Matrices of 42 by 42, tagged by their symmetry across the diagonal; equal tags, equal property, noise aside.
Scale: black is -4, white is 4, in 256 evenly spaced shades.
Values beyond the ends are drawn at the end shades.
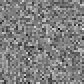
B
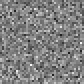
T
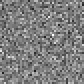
T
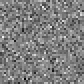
T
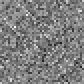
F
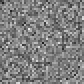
F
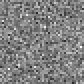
T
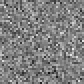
B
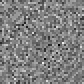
F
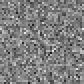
B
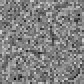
F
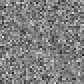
B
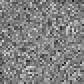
F
